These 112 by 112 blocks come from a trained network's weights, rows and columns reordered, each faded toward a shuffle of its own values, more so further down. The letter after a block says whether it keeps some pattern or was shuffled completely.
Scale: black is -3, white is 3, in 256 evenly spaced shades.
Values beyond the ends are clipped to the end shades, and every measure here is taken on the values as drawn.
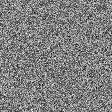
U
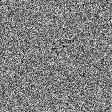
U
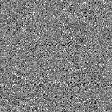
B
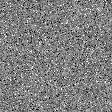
U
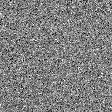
U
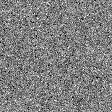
U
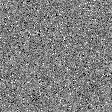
U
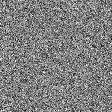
B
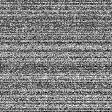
B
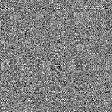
B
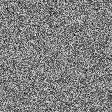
U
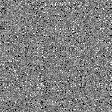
B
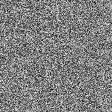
U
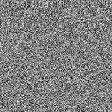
B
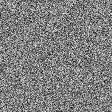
U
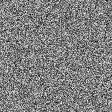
U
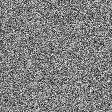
U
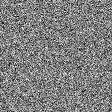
U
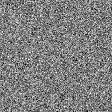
B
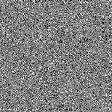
B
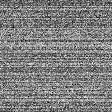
B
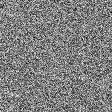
U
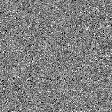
B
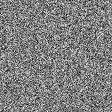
U
